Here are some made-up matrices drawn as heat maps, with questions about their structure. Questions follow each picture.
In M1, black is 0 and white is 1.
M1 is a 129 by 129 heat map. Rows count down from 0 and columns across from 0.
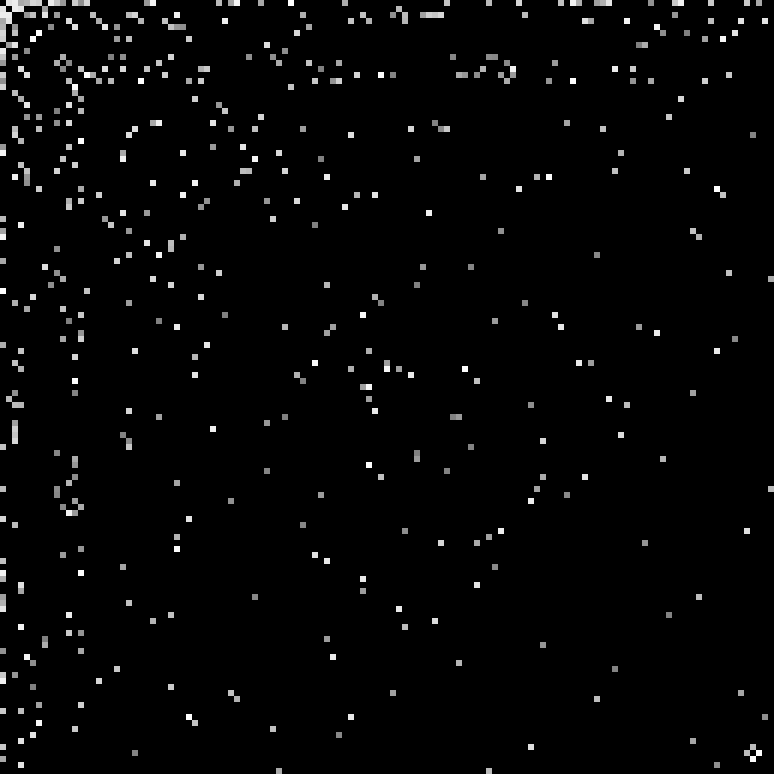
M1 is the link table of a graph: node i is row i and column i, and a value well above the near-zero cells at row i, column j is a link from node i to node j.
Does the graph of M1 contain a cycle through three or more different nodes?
yes
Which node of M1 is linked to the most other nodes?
node 0
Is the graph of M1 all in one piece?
yes
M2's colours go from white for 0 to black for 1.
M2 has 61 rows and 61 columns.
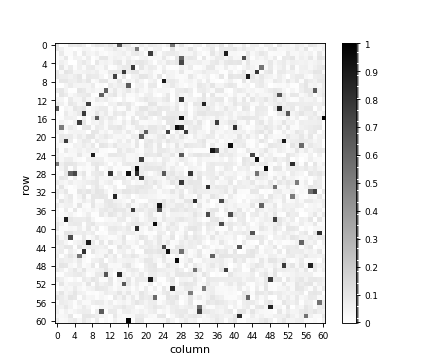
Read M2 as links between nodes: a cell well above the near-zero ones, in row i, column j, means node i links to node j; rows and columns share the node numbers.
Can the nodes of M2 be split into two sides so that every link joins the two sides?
yes
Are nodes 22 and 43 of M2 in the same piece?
yes
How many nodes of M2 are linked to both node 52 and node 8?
0
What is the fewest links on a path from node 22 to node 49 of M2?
5
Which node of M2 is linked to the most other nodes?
node 28
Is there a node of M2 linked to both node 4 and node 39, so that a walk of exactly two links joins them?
no
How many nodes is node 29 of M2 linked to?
1
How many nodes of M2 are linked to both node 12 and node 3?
1
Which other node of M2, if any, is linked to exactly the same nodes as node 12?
node 4
